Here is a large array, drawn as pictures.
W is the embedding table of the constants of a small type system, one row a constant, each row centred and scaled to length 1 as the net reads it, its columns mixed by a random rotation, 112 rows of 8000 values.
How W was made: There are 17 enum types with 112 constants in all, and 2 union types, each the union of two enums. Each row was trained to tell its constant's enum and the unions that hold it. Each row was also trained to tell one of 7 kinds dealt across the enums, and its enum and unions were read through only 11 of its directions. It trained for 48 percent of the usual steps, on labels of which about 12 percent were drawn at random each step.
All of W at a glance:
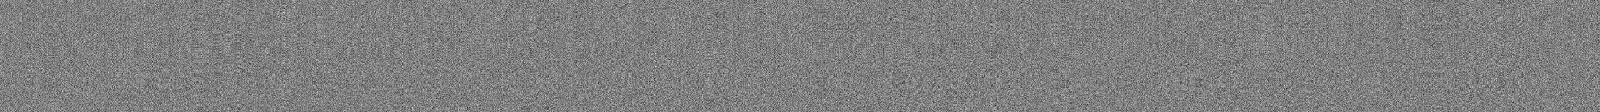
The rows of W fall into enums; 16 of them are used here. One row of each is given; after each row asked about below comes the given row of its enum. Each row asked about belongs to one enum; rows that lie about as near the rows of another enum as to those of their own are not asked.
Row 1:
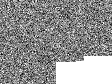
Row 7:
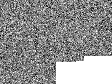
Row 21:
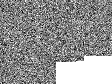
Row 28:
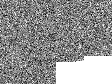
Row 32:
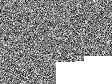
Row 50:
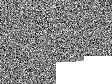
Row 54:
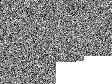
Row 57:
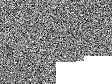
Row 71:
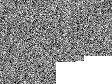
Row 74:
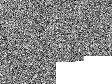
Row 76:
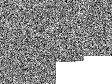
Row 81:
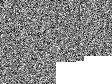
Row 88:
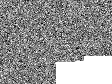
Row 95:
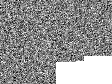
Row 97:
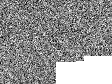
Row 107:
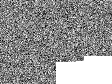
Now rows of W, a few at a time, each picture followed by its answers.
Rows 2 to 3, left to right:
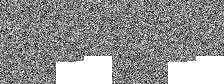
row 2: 7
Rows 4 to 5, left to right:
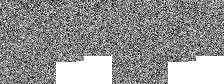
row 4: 81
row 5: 54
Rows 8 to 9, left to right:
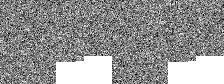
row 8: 32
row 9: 71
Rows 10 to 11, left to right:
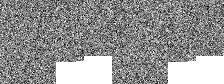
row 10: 81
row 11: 71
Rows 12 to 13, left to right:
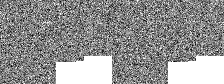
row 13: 21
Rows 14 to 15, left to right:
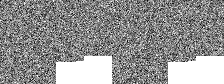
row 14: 54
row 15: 74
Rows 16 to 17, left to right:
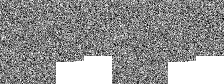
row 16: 71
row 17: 28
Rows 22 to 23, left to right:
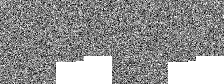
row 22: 50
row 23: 88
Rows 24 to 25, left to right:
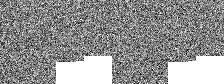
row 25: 1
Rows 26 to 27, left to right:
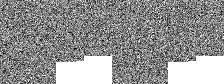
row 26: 57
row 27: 21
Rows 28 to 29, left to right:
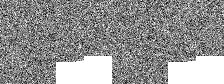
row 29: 76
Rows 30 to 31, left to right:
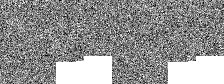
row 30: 7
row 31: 95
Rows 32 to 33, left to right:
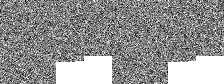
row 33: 57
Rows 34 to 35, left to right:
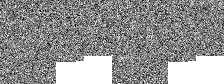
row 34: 81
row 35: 1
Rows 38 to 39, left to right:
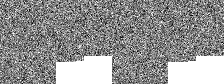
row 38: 71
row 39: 88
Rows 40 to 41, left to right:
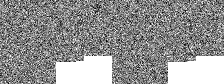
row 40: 76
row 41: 32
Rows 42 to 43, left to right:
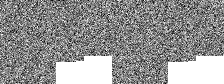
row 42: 81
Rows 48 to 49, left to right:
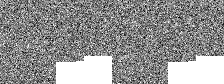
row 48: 57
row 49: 1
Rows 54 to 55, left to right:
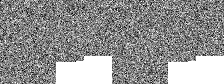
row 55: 7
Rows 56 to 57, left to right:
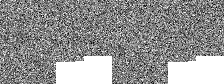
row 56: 32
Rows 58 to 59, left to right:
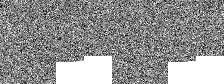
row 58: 54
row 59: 76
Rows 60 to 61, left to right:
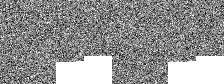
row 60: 95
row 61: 57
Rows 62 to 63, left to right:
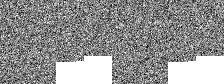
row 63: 88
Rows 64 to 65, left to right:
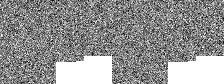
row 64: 81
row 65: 28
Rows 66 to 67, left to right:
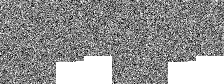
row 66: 57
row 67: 21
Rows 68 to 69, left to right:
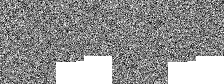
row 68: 1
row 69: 50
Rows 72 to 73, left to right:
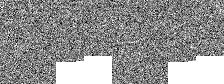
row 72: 74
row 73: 54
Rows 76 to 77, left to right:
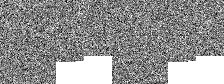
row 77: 88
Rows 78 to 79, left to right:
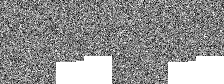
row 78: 81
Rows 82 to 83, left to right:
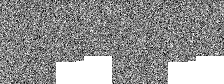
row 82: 81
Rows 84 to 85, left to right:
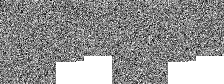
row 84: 54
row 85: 57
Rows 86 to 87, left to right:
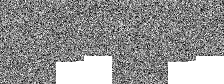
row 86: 21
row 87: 7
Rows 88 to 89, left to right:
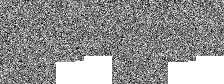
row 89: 88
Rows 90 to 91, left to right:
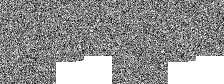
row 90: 74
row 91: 28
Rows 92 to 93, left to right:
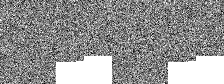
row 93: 21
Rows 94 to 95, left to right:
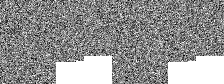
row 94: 88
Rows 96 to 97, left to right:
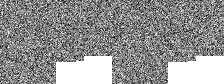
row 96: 74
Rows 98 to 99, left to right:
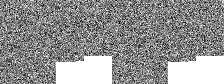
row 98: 95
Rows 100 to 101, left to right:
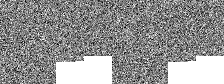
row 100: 32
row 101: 21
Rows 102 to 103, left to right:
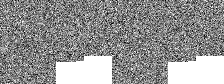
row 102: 1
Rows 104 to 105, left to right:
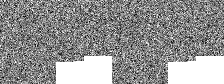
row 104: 71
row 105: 32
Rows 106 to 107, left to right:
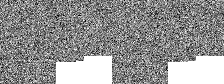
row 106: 88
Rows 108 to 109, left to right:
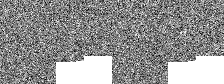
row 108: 1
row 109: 1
